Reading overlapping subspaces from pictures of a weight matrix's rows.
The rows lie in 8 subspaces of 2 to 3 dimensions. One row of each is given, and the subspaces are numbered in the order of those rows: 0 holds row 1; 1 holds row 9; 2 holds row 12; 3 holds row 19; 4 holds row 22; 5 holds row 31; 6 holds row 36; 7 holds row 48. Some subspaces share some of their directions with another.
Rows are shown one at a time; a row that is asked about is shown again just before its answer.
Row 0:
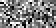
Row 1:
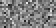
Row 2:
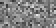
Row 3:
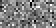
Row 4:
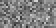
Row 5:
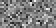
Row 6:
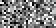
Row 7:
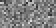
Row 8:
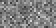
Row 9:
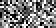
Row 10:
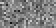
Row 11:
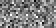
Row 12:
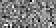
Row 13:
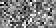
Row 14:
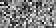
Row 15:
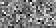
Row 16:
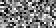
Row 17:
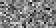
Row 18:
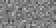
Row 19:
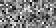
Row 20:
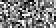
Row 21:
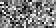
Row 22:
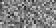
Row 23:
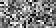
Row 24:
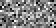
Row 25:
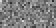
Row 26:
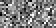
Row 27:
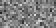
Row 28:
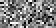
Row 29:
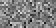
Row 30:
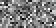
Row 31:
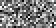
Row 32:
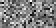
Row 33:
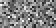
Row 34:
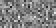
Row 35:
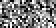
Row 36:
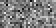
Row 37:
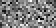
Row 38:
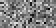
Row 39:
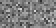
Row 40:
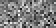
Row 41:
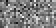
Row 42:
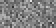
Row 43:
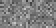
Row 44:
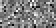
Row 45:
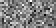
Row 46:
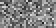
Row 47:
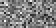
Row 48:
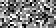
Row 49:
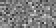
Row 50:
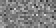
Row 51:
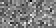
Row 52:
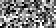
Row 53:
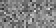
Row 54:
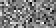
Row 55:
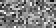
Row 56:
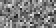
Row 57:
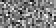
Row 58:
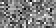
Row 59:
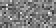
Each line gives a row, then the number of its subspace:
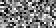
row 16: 6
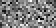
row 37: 1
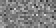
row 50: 6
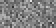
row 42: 2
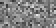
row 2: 0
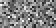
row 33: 4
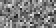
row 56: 0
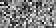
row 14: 7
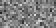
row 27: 1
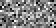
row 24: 5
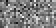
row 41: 6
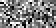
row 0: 1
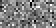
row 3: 4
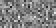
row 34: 3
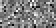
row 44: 4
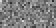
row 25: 4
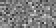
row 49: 6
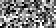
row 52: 7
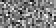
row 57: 1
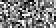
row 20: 1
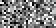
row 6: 2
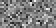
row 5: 7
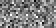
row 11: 7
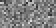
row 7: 0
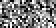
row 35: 2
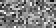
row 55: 5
